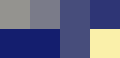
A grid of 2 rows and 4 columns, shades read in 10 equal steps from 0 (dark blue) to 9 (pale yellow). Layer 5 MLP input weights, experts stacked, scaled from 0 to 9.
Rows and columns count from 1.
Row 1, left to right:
5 4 2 1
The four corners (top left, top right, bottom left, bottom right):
5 1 0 9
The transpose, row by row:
5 0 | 4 0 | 2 2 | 1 9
